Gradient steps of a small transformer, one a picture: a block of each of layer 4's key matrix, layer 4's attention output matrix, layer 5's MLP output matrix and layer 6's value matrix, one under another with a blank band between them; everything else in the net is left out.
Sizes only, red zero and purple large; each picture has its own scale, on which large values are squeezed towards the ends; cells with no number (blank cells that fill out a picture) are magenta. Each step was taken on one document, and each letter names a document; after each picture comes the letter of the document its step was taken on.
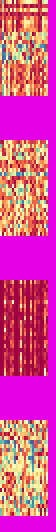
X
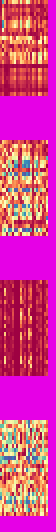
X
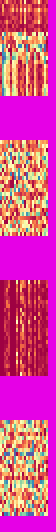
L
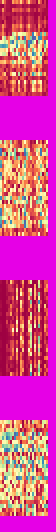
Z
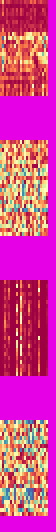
L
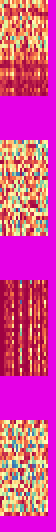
Z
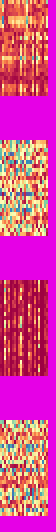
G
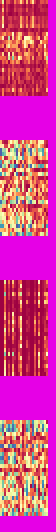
G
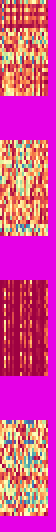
X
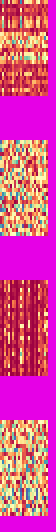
G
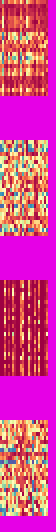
G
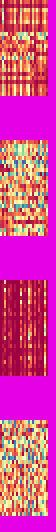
X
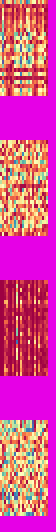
L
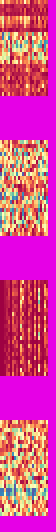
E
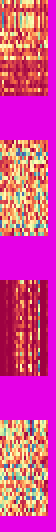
Z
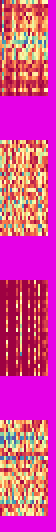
Z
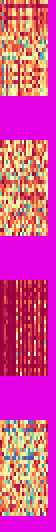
L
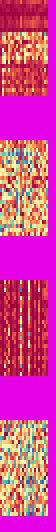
G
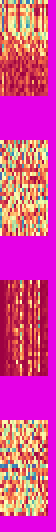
Z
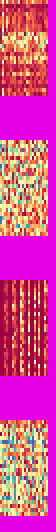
E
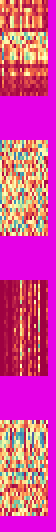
Z
